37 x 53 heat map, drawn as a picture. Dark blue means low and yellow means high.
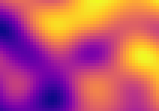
Ninth with the highest average: top middle. Mirror symmetry: none. Lone odd cells: none. Slope: up to the top right. Odd rows or columns: none. Grain: smooth. Stripes: none.
